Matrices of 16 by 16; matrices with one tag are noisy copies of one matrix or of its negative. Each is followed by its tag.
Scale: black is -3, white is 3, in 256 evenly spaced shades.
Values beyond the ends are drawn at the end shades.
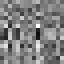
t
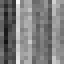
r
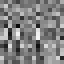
t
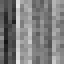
r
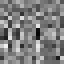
t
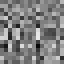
t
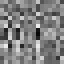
t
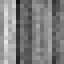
r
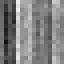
r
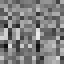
t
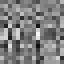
t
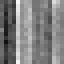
r
